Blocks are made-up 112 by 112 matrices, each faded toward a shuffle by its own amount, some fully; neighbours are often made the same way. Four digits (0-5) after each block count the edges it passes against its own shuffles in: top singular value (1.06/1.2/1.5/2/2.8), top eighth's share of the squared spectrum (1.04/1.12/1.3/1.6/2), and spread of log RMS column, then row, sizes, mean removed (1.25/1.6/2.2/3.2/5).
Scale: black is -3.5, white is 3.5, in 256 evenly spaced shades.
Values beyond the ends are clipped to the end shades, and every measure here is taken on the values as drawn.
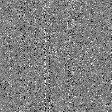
2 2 3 0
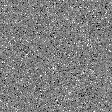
0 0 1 0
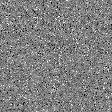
3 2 0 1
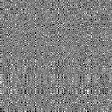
5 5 3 3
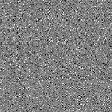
4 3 2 2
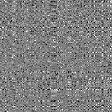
5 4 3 3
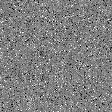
3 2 0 0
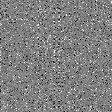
4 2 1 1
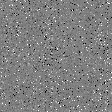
3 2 1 0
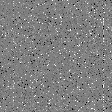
3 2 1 0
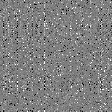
4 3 2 1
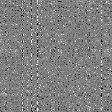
5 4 3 2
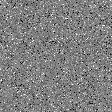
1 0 0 1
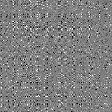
5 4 3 3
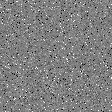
0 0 0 0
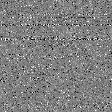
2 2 0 3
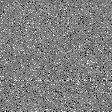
2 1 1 1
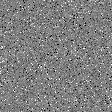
0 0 0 0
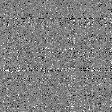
2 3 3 3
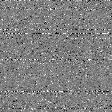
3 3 0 3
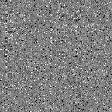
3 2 2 1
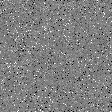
0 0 0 0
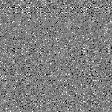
4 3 1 3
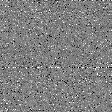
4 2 1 2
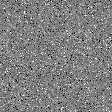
1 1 0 0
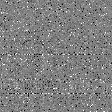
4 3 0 2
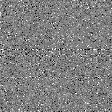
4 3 0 2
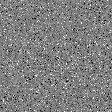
2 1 0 0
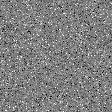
0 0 0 0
